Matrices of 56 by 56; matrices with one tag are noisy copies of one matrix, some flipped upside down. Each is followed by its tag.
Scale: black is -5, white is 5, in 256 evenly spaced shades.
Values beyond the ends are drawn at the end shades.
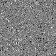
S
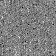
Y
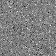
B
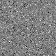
B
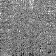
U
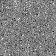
Y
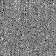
Y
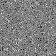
S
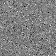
B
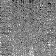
U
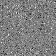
S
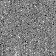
Y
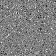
S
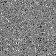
S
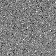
B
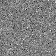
B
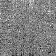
U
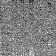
U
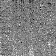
U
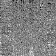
U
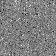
Y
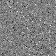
B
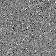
B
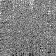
U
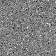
B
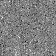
Y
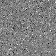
B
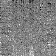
U
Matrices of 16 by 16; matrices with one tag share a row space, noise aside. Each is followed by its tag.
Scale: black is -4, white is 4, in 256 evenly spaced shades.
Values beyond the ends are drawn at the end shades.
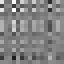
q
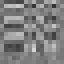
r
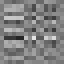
r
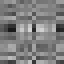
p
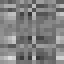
p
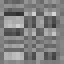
r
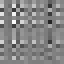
q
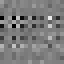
q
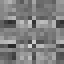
p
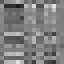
r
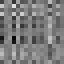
q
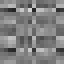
p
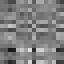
p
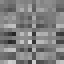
p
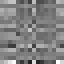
p
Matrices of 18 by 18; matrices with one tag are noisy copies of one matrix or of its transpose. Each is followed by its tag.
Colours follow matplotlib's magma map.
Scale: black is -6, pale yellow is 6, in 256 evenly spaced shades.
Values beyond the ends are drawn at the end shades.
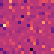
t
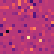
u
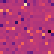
t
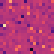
t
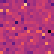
t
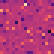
t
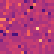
u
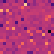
t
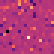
u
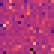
t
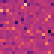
t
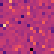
t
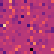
t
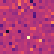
u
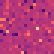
u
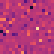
u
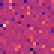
t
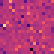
t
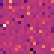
t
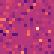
u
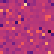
t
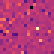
u
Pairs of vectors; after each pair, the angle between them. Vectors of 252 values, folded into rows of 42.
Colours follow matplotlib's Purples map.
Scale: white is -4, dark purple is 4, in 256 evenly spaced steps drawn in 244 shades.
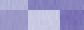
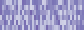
orthogonal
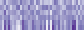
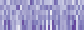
nearly parallel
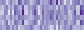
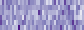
partly opposed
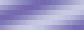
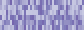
orthogonal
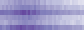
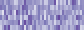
orthogonal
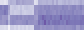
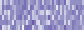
orthogonal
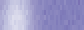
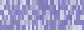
orthogonal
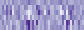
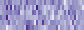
partly aligned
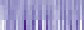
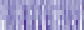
nearly parallel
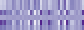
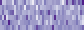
orthogonal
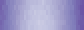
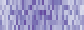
partly opposed
